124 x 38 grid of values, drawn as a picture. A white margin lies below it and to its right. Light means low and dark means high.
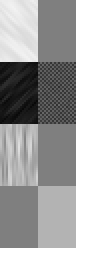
The table splits into 4 rows of 2 panels. Panel 1,1: very low, slanting down to the right, faint in contrast. Panel 1,2: middling, flat. Panel 2,1: very high, slanting up to the right, faint in contrast. Panel 2,2: high, checkered. Panel 3,1: low, streaked downward. Panel 3,2: middling, flat. Panel 4,1: middling, flat. Panel 4,2: low, flat.
